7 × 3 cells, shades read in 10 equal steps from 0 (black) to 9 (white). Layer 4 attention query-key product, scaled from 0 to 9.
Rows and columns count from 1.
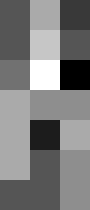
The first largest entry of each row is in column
2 2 2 1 1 1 3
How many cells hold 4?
1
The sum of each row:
11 13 13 16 13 14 11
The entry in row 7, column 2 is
3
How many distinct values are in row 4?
2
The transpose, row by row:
3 3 4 6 6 6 3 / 6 7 9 5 1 3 3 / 2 3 0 5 6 5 5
